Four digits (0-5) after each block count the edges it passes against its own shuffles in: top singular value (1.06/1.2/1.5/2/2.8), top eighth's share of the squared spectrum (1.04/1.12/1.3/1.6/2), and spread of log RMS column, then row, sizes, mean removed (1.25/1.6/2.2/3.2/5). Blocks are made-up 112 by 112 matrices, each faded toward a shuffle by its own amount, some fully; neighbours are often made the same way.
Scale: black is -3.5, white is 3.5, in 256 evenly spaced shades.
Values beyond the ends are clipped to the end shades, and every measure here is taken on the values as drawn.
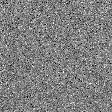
0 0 0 1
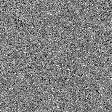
0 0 0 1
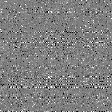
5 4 2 3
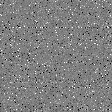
3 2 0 1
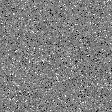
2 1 0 0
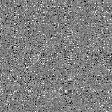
4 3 2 2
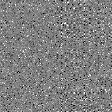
4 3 2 1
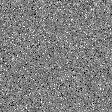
0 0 0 0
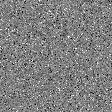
0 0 0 0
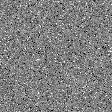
0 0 0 1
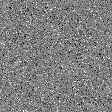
0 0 0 0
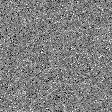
0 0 0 0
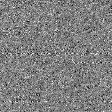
1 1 0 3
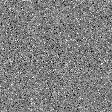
0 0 0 1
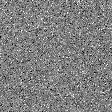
0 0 0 0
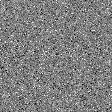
0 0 0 1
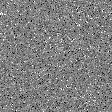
0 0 0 0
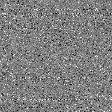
1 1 0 2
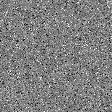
0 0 0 0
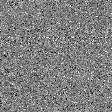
1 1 0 2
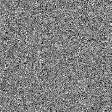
0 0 2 0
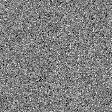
0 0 2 0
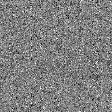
1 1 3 0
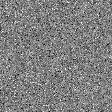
0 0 1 0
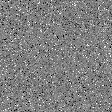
2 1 0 0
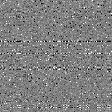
4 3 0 3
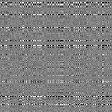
5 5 3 4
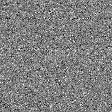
0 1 0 2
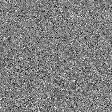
0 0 0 2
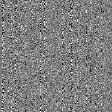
2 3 4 0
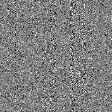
1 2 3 0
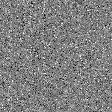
0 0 1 0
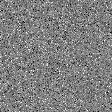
0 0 1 0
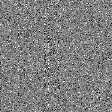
1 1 2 0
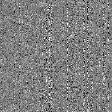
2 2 4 0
